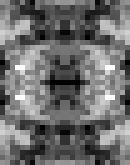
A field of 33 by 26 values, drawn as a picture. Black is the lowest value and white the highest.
The field is mottled with small blotches. No seam splits the table. The ninth with the lowest average is the centre. It mirrors both left to right and top to bottom. No single row or column stands out from its neighbours. There are no regular stripes.
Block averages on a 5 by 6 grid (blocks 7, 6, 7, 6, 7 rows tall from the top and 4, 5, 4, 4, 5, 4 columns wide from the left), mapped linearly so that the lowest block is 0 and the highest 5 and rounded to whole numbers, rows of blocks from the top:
4 1 1 1 1 4 | 3 3 1 1 3 3 | 3 5 0 0 5 3 | 3 3 1 1 3 3 | 4 1 1 1 1 4
